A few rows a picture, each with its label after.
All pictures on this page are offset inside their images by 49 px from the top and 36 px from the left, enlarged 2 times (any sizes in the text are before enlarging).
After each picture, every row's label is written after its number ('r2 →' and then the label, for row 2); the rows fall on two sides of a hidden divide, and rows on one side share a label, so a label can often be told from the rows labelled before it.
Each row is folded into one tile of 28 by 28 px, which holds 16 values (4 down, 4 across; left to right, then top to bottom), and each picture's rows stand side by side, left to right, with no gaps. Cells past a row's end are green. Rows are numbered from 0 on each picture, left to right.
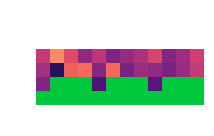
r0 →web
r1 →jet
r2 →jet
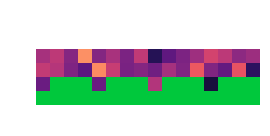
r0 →jet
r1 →jet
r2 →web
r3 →jet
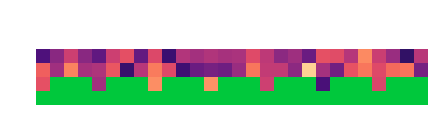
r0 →web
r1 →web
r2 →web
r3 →web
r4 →web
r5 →jet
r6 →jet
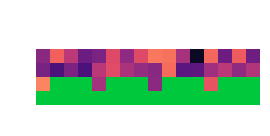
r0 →web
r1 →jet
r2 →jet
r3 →web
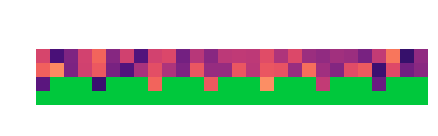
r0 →jet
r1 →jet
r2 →web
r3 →web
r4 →web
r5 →web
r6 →jet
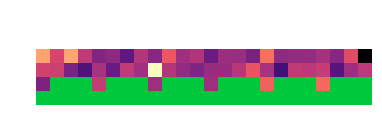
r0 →jet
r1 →web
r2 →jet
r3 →web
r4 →web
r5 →web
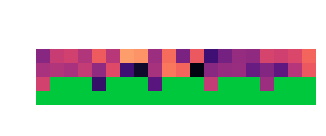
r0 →web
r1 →jet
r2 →jet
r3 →web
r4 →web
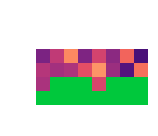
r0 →web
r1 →web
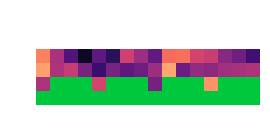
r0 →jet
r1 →web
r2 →jet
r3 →web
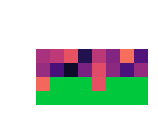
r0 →web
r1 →web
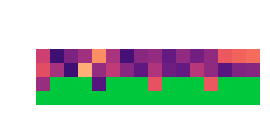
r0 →web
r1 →jet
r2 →web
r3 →web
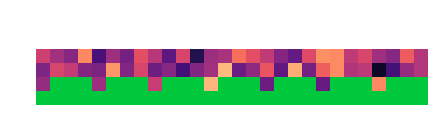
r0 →jet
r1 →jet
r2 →web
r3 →web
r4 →jet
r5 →jet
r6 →web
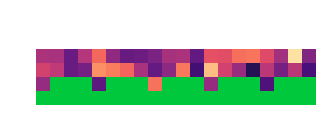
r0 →jet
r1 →jet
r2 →web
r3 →jet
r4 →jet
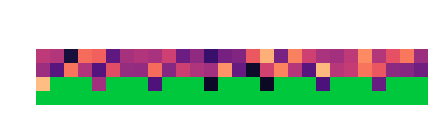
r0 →web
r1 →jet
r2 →jet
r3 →jet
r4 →jet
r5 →jet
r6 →jet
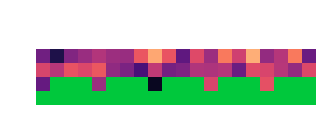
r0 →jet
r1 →jet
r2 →jet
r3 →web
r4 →web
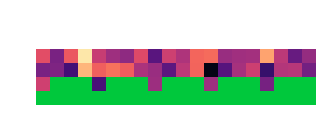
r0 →web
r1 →jet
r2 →web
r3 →web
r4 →jet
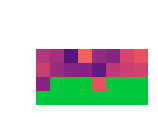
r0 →jet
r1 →web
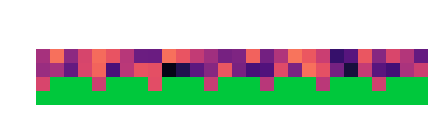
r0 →web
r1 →web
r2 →web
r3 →jet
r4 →web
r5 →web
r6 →web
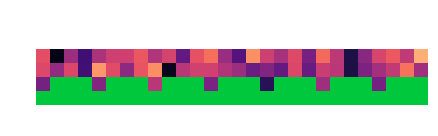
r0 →jet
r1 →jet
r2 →web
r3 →jet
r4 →jet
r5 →jet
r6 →jet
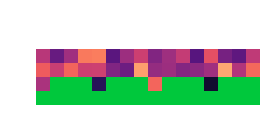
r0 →jet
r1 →jet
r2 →web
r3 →jet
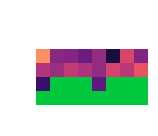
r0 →jet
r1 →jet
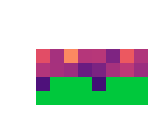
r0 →jet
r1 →jet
